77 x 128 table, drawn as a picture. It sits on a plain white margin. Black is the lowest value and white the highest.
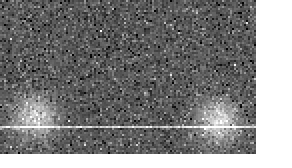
Most values sit low, with a long tail of high ones. Two bumps rise from the field. On average the colour sits 40% of the way up the scale. Row 64 differs from the rows beside it.
